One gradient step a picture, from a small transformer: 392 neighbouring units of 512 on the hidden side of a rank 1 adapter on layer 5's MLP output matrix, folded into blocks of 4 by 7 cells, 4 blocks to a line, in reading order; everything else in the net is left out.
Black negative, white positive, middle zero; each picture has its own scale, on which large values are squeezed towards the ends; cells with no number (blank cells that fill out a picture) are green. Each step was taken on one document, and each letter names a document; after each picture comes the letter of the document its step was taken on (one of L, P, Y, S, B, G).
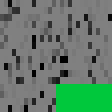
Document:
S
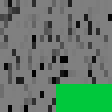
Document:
S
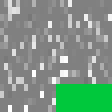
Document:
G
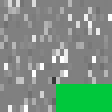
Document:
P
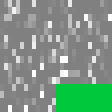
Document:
G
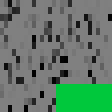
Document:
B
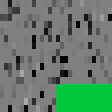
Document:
S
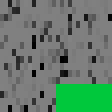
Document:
S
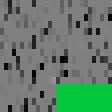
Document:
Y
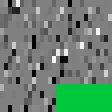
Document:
P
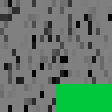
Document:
B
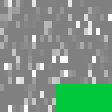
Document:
P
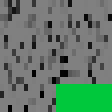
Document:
G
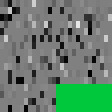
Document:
B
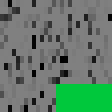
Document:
S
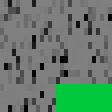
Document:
Y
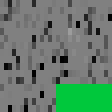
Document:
B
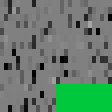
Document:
Y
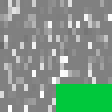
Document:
G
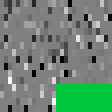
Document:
G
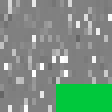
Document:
B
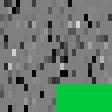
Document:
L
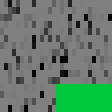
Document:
S
